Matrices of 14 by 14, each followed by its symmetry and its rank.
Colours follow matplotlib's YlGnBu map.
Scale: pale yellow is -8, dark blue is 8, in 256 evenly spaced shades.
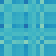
symmetric, rank one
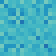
symmetric, rank three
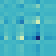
symmetric, rank one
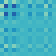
symmetric, rank one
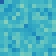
symmetric, full rank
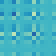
symmetric, rank one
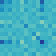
symmetric, rank three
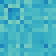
symmetric, rank three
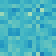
neither, rank three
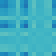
symmetric, rank one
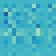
neither, rank three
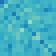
symmetric, full rank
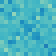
symmetric, full rank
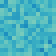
symmetric, full rank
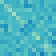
symmetric, full rank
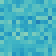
neither, rank three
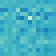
neither, rank three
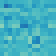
neither, rank three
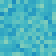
symmetric, full rank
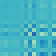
symmetric, rank one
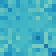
symmetric, rank three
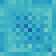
symmetric, rank three
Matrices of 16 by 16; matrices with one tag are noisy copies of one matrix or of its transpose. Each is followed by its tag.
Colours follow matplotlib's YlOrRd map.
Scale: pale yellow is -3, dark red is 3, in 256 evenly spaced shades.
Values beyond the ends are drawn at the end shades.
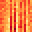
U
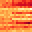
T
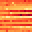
U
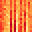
U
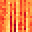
U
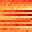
U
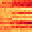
T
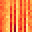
U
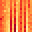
U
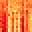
T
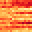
T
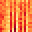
U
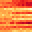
T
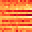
U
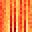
U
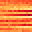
U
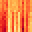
T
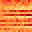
U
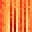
U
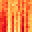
T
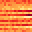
U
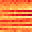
U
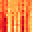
T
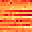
U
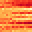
T
